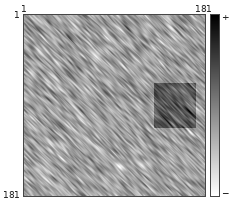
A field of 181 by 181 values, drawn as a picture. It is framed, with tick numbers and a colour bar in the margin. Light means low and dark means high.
In the middle right lies a patch that is higher than the rest. The grain runs diagonally down to the right. The middle right is the ninth with the highest average.
